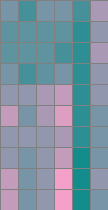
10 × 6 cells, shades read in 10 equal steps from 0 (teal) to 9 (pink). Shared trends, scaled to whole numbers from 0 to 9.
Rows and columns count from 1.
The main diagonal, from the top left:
4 3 3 4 1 4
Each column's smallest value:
3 2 3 2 0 4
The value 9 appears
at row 9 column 4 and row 10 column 4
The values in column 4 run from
2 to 9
